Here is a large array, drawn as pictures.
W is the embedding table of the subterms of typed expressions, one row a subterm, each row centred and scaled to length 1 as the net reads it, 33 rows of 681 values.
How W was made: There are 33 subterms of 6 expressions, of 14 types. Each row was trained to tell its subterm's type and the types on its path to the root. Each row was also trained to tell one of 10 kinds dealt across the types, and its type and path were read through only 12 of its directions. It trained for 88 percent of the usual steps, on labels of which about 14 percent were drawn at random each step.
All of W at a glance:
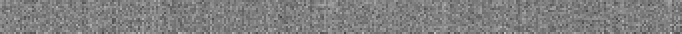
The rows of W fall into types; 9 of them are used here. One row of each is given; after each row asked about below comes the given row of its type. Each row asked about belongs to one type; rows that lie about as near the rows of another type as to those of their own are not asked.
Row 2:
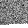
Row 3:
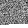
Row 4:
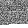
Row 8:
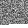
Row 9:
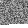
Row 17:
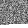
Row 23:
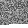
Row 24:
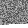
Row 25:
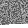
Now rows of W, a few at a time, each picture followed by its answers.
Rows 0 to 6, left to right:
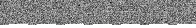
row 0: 2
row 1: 4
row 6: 9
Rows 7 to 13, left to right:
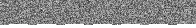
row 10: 3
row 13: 9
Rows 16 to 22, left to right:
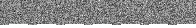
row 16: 2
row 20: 9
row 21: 4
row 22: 8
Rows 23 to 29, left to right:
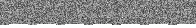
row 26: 17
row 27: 3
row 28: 2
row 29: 23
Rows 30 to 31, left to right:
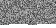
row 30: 4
